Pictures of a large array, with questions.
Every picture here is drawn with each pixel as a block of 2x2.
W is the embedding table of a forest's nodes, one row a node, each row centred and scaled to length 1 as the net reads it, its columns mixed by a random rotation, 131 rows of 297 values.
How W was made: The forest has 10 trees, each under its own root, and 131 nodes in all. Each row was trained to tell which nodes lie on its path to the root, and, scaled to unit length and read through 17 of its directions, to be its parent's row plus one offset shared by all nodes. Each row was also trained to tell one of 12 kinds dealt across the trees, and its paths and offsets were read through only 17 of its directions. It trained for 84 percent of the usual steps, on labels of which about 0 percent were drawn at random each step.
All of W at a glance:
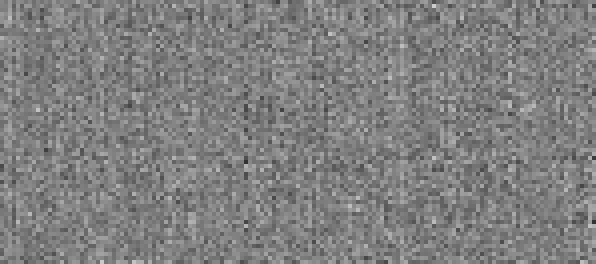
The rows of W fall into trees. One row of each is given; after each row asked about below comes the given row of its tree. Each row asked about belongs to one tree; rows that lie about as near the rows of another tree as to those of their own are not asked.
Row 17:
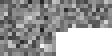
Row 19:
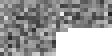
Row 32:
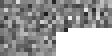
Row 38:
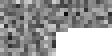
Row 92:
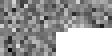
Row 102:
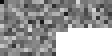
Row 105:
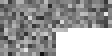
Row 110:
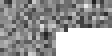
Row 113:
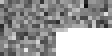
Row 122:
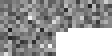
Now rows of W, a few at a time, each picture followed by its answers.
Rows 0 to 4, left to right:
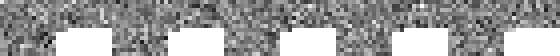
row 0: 110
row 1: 17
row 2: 17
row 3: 105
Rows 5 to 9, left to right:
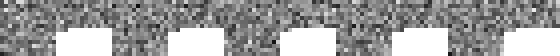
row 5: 102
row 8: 110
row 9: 113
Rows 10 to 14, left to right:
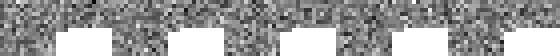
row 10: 110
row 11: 19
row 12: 102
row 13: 19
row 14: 92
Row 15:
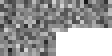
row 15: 17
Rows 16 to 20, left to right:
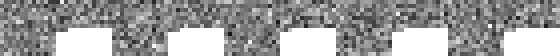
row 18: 105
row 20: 113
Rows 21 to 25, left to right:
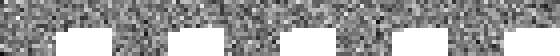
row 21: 102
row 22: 19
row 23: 19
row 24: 105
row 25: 113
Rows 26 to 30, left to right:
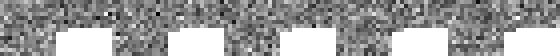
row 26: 105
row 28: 110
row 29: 113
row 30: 19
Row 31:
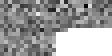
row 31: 113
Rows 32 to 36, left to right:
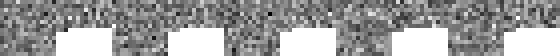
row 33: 38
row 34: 32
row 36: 32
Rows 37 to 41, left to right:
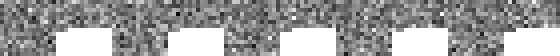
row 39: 19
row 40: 105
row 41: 19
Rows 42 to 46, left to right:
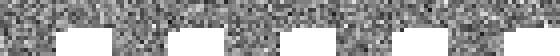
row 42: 92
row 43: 113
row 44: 38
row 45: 92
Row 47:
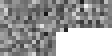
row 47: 32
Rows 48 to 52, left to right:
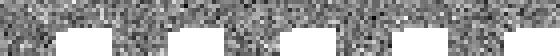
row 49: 110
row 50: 113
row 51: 19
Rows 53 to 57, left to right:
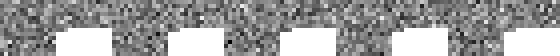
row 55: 122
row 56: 110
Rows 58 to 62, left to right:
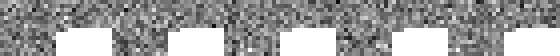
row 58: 19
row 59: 122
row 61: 38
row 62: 105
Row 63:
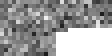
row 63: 110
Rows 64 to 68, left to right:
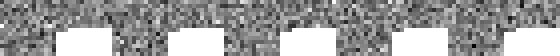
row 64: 38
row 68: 122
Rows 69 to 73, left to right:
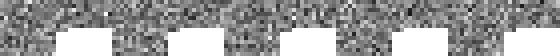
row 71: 32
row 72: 92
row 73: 110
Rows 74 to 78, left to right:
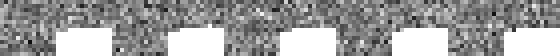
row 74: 32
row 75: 105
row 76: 113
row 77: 105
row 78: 32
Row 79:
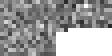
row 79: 105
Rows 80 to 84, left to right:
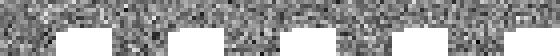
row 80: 110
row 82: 92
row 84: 32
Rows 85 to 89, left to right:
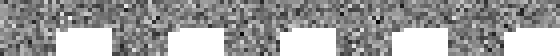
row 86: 113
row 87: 92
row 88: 102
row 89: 19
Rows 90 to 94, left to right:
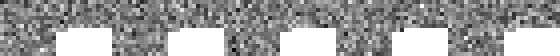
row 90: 17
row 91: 113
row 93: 92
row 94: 38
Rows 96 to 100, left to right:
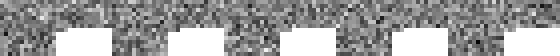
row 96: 110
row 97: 110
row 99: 105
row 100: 110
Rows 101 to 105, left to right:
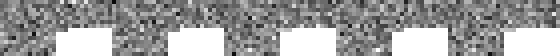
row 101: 19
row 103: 105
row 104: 17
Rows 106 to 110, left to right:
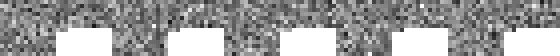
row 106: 92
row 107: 113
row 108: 105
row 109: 92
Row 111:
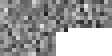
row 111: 32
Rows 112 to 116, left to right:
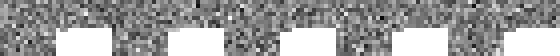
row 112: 105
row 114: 122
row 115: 19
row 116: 110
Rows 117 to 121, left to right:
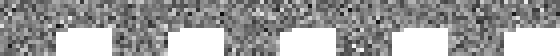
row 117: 19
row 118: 38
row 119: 113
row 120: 102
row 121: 19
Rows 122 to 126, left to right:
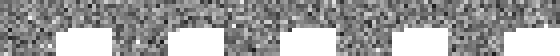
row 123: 105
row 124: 92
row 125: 122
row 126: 38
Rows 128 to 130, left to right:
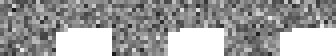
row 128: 113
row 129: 113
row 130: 110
